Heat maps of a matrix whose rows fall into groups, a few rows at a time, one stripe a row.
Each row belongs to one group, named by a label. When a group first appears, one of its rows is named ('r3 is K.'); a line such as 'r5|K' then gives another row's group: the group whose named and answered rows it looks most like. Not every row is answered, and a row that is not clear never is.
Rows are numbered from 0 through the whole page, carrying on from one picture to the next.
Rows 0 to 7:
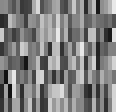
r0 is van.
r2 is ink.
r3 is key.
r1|key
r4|van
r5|key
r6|van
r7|van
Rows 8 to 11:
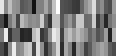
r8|ink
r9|key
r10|van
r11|key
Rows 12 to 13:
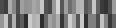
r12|key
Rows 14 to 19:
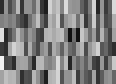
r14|van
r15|van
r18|ink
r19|van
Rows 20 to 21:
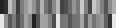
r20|key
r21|ink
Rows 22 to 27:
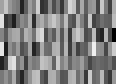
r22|van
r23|ink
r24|key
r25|ink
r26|key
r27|van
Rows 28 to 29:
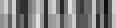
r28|van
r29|van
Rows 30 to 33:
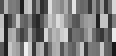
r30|van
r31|ink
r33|key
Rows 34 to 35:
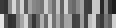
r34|key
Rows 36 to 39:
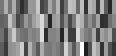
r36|van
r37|key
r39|key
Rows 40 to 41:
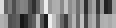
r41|van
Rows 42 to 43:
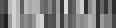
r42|key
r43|key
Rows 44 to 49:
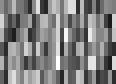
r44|van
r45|ink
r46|ink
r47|key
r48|ink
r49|key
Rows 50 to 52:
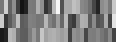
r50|van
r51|ink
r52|key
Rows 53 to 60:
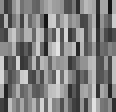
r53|ink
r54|van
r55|key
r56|van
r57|ink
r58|ink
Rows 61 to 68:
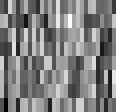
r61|key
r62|van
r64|key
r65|ink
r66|ink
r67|ink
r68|key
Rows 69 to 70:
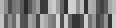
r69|van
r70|ink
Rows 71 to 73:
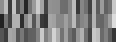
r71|van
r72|van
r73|key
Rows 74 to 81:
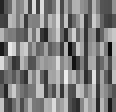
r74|key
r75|key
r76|van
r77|key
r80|key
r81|ink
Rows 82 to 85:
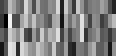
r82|key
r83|key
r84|key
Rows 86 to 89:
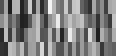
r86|van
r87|van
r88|van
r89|key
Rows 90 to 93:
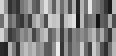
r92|ink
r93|key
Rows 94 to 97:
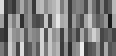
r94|ink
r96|key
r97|key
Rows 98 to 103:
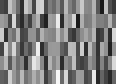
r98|key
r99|van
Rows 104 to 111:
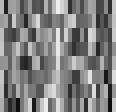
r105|van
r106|ink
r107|ink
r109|ink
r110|ink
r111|ink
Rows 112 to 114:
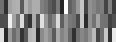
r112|key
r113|key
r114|ink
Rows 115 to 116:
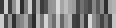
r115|van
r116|ink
